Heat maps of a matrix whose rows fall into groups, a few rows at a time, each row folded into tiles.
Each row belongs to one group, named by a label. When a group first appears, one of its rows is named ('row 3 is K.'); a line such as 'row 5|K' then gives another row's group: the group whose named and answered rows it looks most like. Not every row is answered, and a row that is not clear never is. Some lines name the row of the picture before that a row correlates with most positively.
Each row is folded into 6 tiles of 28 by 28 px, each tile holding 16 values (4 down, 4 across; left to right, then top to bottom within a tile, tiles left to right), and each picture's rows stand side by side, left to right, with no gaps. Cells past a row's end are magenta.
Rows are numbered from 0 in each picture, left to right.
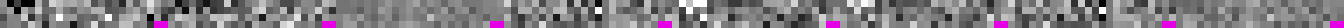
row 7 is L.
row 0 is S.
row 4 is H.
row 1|S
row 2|L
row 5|H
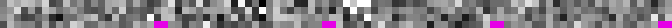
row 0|H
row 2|H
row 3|H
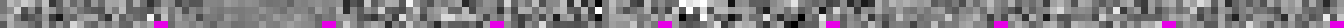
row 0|H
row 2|L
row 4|H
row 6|L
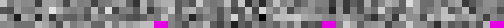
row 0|L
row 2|L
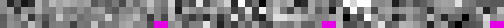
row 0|S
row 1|L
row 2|H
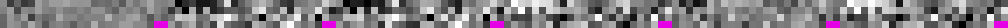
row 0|S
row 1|S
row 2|S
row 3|H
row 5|H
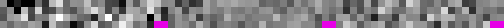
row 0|S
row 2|L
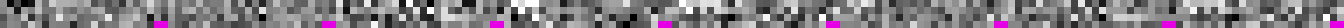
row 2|L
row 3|H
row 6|L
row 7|H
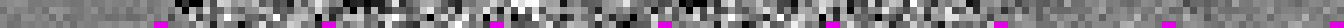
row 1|S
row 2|S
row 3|H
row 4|S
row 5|L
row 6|S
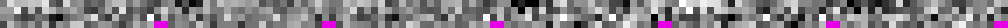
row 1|S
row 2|H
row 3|S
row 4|H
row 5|S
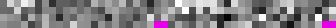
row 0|H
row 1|H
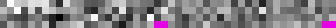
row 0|H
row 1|L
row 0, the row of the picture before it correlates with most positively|1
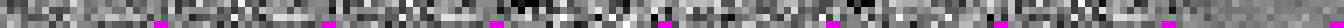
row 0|L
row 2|L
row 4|H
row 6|L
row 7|S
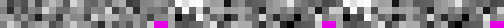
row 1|H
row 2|H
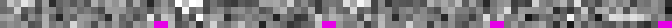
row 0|H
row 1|H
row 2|H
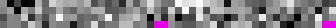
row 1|H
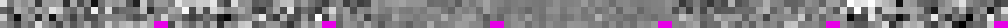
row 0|L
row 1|H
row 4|S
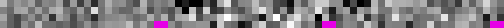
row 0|L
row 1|S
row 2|S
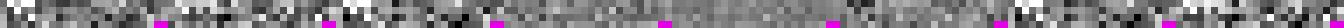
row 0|H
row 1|H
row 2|H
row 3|L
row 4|L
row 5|S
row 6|H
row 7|H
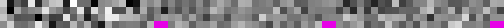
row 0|L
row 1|L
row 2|S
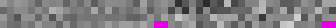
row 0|L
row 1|S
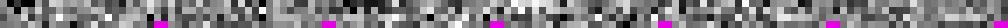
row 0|S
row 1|L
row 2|S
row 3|H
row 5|L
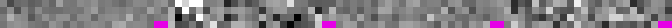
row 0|S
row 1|H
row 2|L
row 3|L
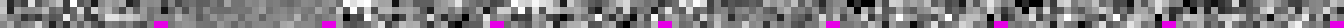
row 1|S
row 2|H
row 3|H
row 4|H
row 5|S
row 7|S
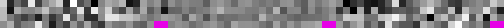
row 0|L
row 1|L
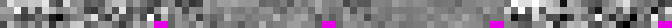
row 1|S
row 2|S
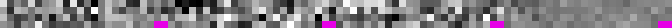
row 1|S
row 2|H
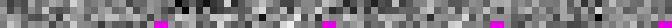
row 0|L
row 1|S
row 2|S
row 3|L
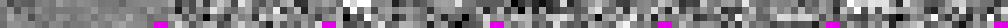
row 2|H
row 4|L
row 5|H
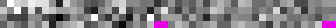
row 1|L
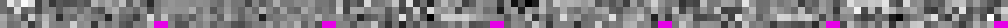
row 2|L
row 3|S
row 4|L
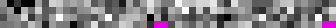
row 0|S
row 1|H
